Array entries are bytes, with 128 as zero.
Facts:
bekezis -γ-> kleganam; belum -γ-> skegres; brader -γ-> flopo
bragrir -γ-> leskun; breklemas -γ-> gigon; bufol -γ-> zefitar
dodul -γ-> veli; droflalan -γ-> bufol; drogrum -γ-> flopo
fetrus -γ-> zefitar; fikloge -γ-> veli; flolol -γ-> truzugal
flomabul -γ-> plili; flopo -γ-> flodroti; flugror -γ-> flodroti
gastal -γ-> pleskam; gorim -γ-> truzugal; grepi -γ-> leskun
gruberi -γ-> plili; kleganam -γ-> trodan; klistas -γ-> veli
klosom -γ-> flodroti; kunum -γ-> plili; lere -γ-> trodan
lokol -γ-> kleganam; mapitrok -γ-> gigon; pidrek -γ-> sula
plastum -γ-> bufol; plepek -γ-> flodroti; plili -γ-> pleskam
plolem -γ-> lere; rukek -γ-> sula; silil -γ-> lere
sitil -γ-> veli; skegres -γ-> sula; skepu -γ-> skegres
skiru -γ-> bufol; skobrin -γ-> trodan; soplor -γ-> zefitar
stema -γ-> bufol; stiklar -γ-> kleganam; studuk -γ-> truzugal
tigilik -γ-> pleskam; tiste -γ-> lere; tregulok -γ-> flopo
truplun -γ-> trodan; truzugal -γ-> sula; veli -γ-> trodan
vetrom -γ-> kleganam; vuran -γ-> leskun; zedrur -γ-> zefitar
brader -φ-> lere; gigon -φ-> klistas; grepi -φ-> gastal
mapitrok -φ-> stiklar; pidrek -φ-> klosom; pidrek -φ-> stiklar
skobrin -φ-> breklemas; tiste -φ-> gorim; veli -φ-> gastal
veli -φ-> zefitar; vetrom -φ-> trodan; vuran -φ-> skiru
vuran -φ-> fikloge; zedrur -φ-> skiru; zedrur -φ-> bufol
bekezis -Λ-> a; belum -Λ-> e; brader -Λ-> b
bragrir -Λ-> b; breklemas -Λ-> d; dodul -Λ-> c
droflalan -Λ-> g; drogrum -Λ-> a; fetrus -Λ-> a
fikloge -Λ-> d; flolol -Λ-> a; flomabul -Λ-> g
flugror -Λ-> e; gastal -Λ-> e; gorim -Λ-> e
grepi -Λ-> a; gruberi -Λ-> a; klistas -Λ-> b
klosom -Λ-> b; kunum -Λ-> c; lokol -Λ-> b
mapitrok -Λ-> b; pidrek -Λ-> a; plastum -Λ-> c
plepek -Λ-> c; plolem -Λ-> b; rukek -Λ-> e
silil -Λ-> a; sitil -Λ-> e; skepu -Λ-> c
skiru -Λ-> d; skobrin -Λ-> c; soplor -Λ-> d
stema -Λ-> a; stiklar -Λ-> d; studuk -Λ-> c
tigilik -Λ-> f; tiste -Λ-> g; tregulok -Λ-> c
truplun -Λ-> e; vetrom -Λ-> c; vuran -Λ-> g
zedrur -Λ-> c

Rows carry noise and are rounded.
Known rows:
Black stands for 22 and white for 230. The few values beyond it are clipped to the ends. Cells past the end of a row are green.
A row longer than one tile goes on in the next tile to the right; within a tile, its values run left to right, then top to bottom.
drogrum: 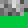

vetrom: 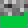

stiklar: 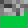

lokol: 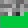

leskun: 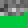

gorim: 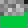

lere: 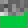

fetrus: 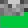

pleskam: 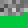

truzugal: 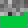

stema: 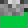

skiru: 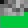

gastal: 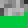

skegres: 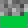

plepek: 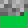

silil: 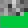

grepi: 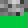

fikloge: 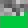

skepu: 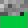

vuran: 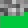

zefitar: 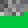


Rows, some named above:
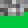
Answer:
vuran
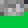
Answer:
rukek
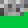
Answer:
kunum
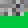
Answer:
klistas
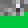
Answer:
breklemas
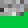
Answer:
tigilik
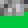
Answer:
flugror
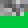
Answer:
fikloge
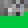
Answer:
bragrir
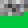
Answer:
dodul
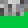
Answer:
gruberi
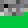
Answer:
kleganam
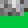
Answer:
drogrum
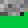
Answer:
skepu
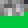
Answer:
truplun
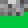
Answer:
pidrek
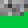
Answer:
skobrin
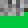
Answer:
tiste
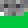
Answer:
veli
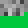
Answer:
mapitrok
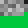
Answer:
gorim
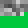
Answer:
fikloge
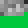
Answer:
rukek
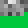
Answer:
flolol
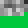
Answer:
sitil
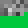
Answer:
bragrir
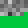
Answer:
truzugal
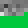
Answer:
trodan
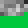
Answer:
belum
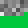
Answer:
gigon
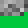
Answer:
studuk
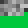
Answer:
droflalan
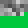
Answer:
fikloge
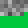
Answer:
sula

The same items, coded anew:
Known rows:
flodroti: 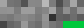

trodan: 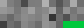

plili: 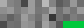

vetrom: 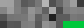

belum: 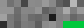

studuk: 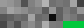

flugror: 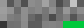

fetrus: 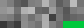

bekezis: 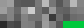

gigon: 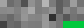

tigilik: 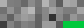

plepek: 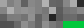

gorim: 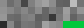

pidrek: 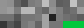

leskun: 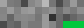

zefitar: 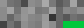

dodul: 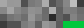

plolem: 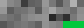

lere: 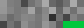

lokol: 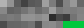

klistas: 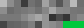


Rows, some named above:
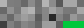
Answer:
tigilik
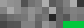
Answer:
skobrin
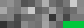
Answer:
silil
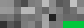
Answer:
pidrek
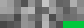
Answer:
gruberi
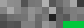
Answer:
skobrin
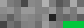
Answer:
sula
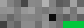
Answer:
skegres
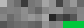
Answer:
bragrir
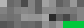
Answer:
mapitrok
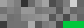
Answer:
fikloge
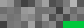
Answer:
stiklar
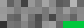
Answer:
gastal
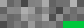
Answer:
breklemas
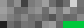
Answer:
sitil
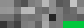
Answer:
pidrek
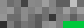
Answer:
rukek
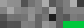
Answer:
skobrin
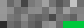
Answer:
truplun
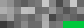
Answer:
drogrum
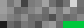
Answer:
sitil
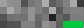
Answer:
skobrin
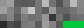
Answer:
bekezis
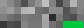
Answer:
grepi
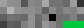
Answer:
skepu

